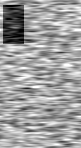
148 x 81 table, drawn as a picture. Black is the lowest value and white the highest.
The top left is the ninth with the lowest average. An odd patch, lower than its surroundings, sits in the top left. The grain runs across in streaks. The halves do not mirror each other.
